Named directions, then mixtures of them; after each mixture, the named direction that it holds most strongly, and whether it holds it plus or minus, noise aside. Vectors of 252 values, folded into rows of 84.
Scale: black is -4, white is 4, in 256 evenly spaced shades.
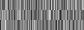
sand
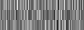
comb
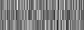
comb, plus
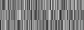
sand, plus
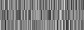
sand, minus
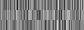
comb, minus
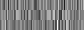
comb, minus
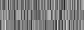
sand, plus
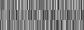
comb, plus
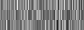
comb, plus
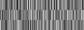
sand, minus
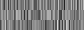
comb, minus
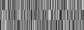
sand, plus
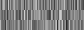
sand, minus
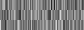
sand, minus
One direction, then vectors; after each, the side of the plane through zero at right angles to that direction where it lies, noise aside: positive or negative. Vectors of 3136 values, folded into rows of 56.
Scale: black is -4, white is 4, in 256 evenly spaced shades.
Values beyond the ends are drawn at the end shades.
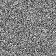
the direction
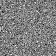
positive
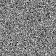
negative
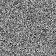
negative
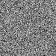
negative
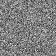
positive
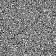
positive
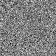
negative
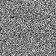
negative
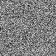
negative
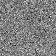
negative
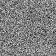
negative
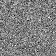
positive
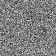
negative
